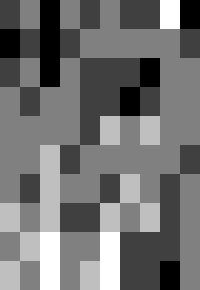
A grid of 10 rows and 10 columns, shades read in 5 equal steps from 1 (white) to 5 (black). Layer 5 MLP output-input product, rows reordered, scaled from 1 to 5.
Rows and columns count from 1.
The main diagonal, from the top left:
4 4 5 3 4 3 2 2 4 3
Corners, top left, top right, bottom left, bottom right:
4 5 2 3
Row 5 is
3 3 3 3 4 2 3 2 3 3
